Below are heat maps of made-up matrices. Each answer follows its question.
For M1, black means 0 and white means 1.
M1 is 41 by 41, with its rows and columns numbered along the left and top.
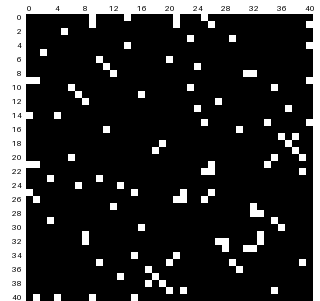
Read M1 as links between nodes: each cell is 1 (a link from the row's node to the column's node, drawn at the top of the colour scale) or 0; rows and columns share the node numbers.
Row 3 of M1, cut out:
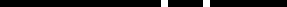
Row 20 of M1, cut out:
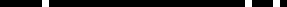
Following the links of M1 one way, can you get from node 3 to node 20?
yes
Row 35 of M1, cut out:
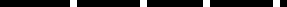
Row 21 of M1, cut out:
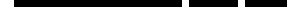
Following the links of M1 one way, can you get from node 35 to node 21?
yes
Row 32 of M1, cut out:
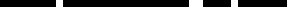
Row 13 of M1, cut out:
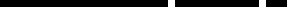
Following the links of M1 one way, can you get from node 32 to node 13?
no
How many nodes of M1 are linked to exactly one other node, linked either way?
2
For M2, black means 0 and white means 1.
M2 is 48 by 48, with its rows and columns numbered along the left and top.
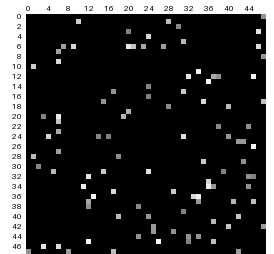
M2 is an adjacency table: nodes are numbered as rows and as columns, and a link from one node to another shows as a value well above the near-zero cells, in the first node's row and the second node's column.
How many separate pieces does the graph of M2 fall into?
4
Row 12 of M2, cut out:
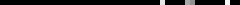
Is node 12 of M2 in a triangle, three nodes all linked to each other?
yes
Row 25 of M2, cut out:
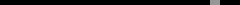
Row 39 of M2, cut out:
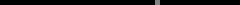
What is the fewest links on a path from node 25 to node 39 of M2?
5
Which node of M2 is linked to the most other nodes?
node 6
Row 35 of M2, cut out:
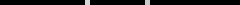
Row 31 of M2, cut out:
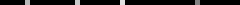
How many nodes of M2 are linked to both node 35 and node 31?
0
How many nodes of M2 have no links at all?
0
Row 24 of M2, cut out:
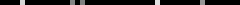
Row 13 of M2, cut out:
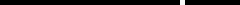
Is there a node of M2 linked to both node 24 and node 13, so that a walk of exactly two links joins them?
no
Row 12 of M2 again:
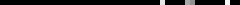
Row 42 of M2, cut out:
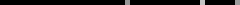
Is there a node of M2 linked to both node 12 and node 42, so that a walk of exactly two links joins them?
no
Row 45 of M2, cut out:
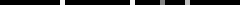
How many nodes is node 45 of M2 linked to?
4
